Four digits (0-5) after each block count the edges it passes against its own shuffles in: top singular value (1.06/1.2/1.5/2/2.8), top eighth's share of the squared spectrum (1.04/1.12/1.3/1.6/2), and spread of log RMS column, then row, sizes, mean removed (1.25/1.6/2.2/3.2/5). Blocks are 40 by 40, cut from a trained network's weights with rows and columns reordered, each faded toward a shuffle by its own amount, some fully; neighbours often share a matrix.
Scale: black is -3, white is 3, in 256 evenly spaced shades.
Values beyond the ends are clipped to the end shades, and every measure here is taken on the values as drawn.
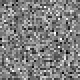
0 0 0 0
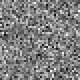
0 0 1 0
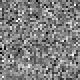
0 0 0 0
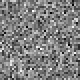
0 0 0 0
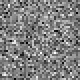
0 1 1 0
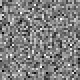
1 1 0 0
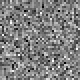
0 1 0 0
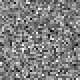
1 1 0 0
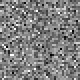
0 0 0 0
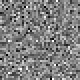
0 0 0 0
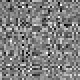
4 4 1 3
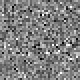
2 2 0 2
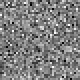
0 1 0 0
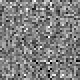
3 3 1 1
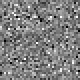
1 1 1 1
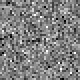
1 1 0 0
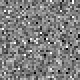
0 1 0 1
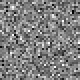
1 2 0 0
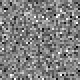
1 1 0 0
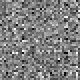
3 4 2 2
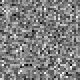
3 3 0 1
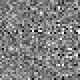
2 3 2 2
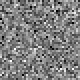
1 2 0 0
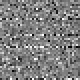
3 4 0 3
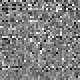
3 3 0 2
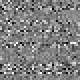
3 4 0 3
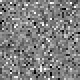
1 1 0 0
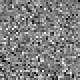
2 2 0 1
